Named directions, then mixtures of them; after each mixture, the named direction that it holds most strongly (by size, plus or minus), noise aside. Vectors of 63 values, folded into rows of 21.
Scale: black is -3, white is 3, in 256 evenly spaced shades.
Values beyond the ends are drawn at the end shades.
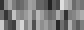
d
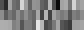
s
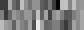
s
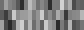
d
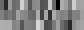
s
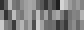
d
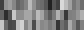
d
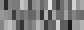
s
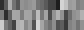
d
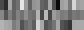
s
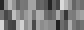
d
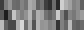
d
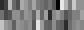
s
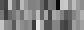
s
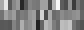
s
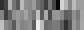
s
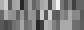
s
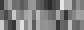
d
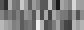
s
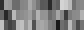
d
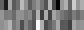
s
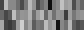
d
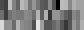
s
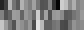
s
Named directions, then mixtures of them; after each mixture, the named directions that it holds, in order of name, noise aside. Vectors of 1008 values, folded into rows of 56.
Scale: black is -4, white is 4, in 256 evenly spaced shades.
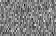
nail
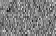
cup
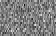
nail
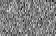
cup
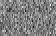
cup, nail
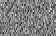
cup, nail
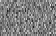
cup, nail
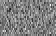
cup, nail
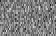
cup, nail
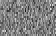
cup, nail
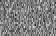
cup, nail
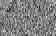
cup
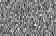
nail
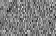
cup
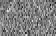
cup
